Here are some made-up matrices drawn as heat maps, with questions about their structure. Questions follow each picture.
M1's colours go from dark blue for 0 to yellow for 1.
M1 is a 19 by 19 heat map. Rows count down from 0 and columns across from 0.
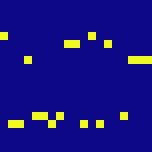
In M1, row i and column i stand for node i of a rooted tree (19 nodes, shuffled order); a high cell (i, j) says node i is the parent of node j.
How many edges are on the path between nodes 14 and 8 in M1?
2
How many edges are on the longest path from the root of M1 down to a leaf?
2
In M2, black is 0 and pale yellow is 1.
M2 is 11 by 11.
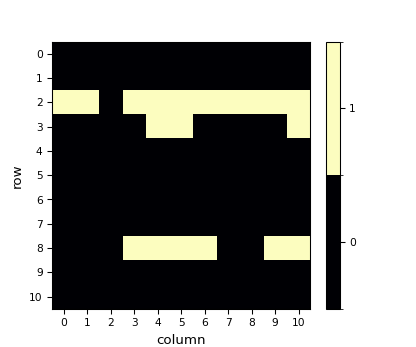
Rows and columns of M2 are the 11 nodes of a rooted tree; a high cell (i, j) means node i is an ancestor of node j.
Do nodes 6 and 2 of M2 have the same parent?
no
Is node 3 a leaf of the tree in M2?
no
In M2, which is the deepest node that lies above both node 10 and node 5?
3
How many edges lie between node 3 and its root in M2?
2
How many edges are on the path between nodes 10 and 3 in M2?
1
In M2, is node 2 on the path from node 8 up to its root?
yes
